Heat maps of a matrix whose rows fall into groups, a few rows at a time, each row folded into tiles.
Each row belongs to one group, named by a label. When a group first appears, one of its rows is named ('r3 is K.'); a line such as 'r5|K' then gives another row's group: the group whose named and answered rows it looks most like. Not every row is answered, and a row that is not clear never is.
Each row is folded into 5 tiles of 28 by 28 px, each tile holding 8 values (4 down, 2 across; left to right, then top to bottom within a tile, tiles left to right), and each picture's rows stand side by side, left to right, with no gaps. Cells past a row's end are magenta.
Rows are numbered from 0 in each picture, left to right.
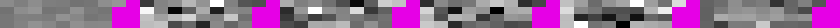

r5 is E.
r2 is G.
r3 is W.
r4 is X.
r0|G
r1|W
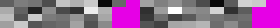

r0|W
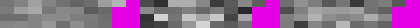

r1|E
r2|E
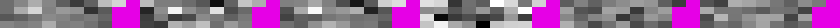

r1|G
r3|X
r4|W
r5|E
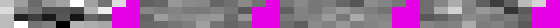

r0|X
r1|E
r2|E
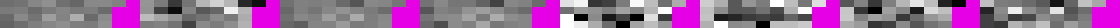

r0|E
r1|W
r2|E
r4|X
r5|X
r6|W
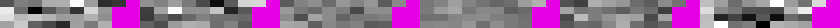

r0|W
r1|G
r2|W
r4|E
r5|X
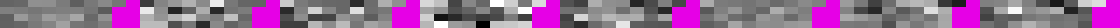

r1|W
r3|X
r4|E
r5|G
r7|G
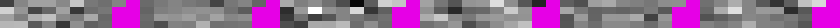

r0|W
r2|G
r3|W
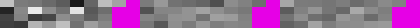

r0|G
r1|E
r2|G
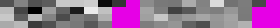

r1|W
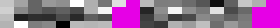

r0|X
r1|G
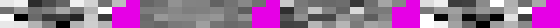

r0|X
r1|E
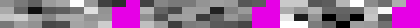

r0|W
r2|X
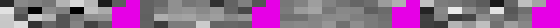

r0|W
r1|E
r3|G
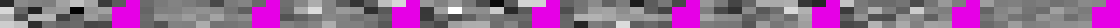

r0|W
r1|E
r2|G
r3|G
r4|E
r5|W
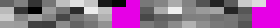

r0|W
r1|G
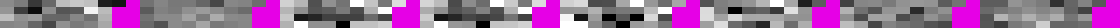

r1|E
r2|X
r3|X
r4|X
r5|W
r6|W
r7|E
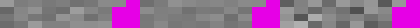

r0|G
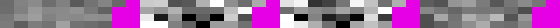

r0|E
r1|X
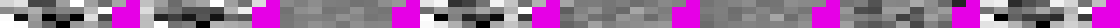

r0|X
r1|X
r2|G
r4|G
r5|E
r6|W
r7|X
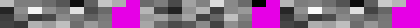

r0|G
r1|W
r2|G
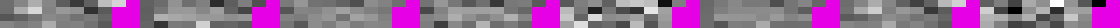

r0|G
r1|E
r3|E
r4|W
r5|E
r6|G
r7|W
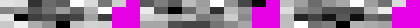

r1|W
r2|X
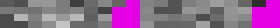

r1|W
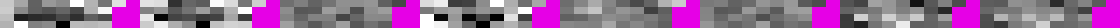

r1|X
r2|W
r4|G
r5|W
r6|E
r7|E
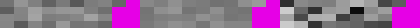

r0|E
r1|G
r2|W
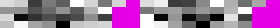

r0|X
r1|X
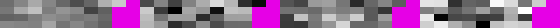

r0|G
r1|W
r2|E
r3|X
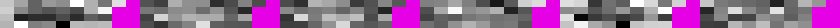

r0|X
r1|E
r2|E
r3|G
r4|X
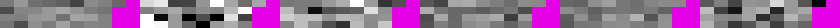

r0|E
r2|W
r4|E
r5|W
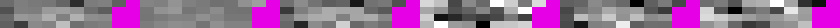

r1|G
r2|E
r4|E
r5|W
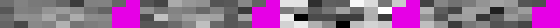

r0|E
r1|E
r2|X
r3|W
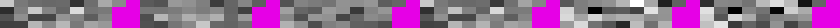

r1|E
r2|W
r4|W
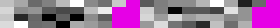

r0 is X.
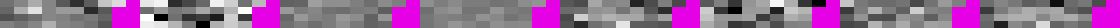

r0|G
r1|X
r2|E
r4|E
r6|G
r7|E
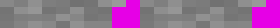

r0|G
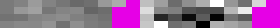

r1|X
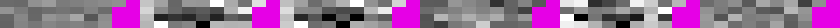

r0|E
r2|X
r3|E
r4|X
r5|W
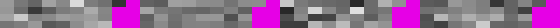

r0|W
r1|E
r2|G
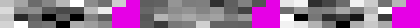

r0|X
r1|E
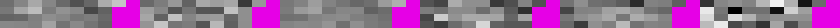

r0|G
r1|W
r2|G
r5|W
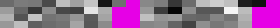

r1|W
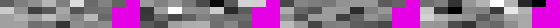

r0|W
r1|G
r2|W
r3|W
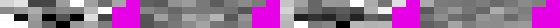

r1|E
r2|X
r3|G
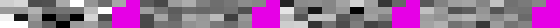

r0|X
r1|E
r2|W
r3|W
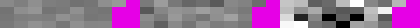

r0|G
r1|E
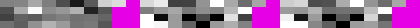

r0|G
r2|X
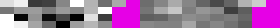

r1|G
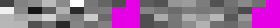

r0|W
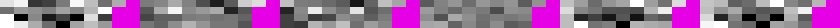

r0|X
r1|G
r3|W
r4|X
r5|X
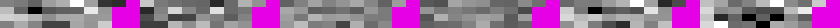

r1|G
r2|W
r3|E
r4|W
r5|X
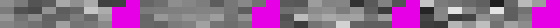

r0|W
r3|G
